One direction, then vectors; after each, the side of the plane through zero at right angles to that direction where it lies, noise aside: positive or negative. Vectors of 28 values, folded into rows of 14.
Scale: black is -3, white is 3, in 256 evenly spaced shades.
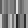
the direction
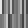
negative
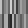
negative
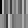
positive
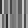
positive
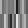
negative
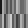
positive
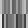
positive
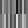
negative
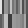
negative
